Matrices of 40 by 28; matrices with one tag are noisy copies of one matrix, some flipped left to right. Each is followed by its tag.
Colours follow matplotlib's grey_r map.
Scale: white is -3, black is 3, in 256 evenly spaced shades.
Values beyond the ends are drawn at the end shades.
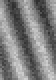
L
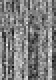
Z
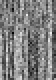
Z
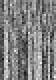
Z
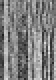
Z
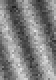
L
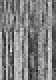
Z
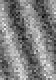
L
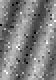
L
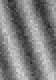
L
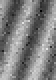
L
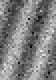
L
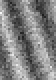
L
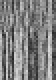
Z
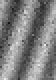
L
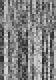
Z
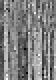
Z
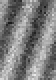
L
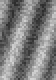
L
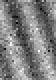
L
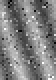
L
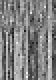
Z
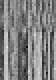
Z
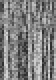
Z
